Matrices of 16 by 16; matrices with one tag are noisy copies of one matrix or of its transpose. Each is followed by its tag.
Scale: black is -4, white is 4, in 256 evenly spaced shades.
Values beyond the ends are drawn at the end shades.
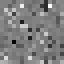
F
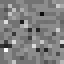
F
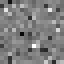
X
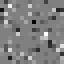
X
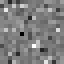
X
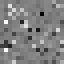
F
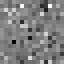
F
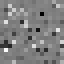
F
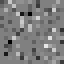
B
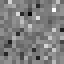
B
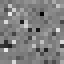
F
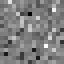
B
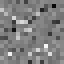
B
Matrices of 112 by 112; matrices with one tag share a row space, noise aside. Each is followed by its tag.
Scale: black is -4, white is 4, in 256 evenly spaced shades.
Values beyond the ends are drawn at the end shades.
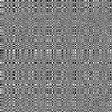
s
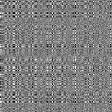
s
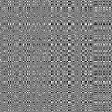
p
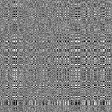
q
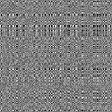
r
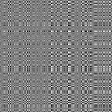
p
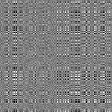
q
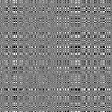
q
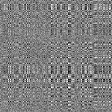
p
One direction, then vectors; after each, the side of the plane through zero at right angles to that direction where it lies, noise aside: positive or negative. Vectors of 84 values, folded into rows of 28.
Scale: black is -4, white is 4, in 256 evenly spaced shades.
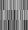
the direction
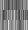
negative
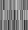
positive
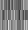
negative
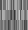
positive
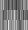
negative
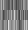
negative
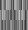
positive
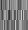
positive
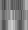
negative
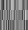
positive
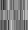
positive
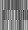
negative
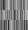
positive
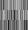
positive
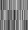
positive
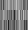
positive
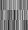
positive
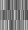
negative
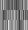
negative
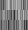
positive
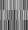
positive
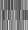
negative
